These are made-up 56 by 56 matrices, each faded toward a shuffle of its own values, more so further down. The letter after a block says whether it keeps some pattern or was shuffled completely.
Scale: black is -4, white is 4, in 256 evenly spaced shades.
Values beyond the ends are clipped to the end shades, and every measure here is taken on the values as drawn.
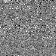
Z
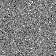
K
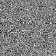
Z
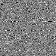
Z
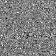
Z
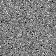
K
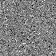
K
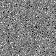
K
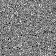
K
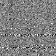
Z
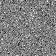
K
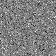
K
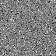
K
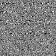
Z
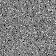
K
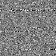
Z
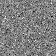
K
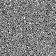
K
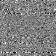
Z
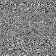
Z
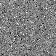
K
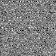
Z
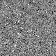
K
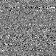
Z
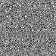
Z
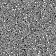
K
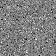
K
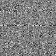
Z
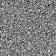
K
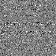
Z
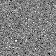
K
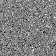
K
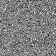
K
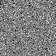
K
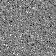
K
